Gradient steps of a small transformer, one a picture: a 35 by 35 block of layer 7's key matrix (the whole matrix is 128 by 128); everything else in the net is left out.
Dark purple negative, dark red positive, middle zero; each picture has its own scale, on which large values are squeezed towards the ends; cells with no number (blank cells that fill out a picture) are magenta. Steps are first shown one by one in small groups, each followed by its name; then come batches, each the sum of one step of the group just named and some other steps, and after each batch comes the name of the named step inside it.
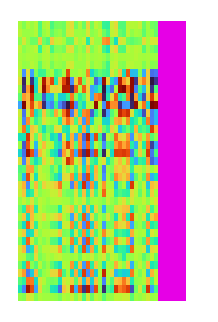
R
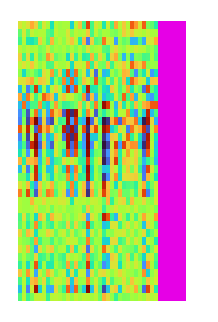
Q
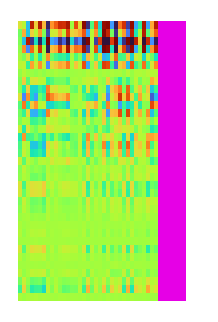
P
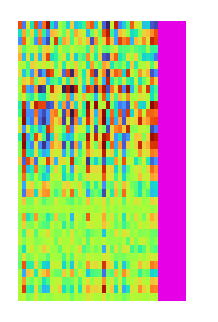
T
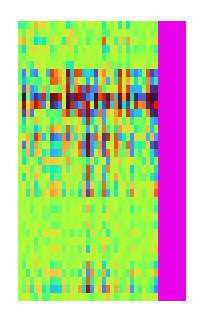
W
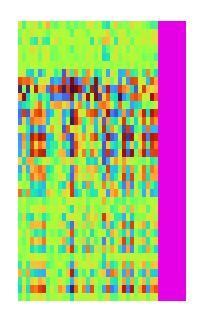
T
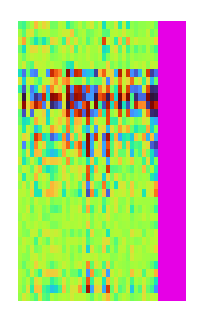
W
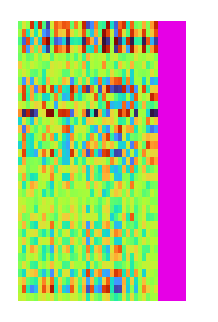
P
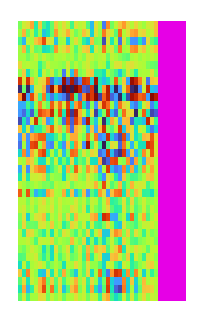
Q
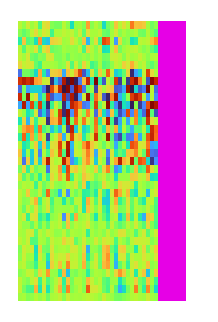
Q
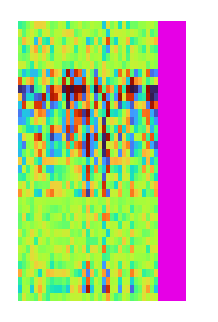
W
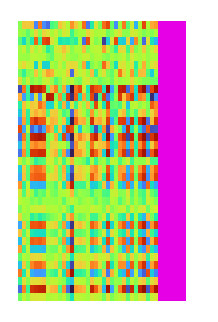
T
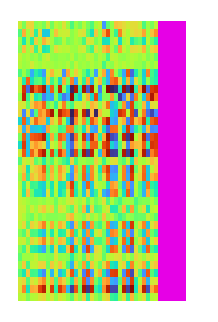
T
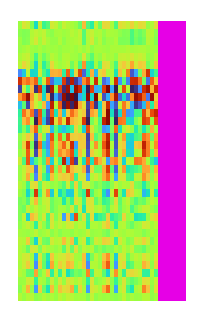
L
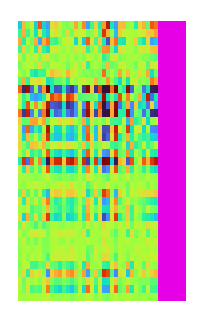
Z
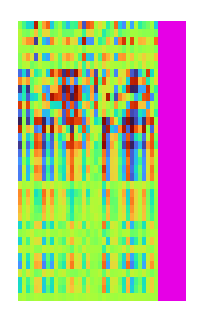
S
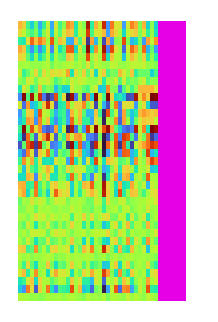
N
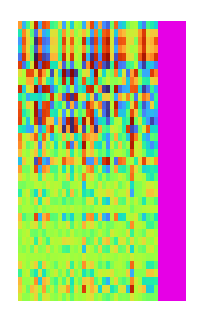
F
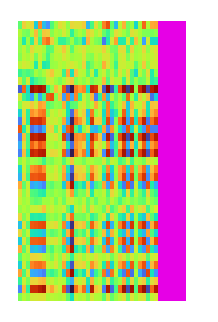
S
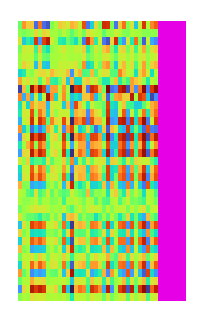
L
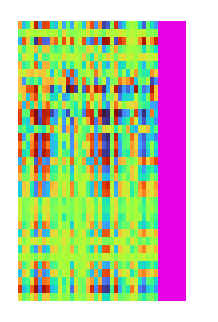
F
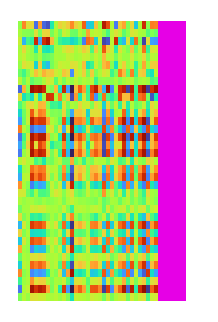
N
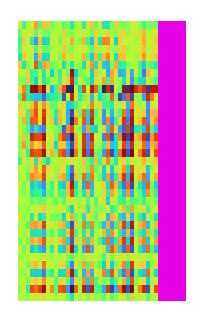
F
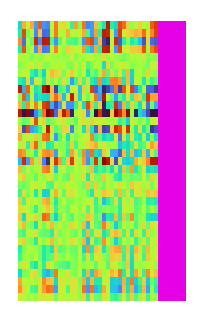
Z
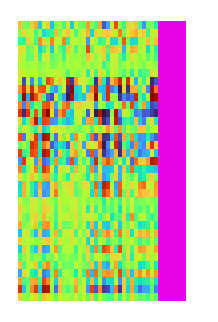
N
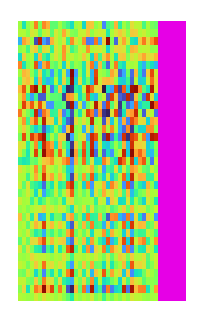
F
